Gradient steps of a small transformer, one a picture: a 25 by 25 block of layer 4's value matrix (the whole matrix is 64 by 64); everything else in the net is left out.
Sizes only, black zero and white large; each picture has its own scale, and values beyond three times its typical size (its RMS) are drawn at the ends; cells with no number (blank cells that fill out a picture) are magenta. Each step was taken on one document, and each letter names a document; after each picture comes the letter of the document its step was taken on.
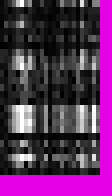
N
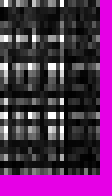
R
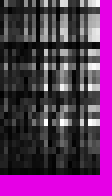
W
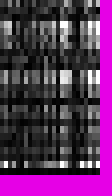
W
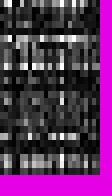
R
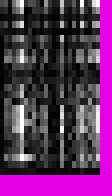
N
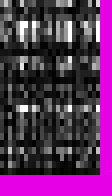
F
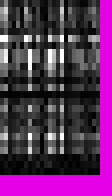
R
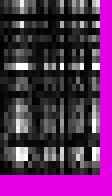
N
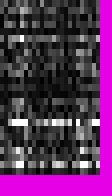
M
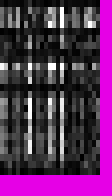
R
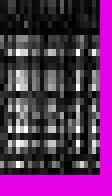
M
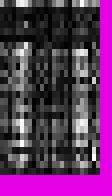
M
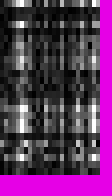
N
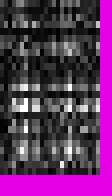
F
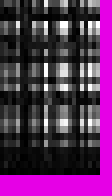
W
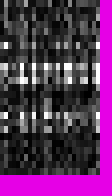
F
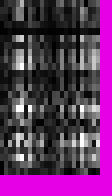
N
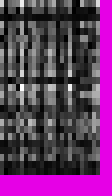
M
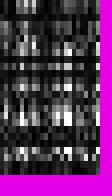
F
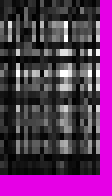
W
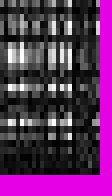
M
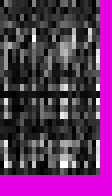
F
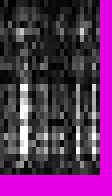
N
